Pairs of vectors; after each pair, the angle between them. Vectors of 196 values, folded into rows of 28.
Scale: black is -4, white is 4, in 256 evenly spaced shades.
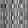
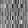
nearly opposite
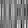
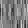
nearly opposite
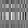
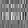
nearly parallel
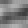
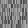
orthogonal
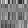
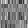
nearly parallel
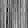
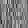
partly aligned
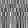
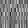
nearly opposite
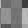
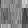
nearly opposite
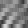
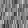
partly opposed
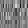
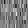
partly opposed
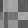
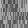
partly opposed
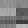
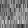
partly opposed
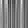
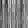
nearly opposite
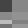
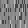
orthogonal
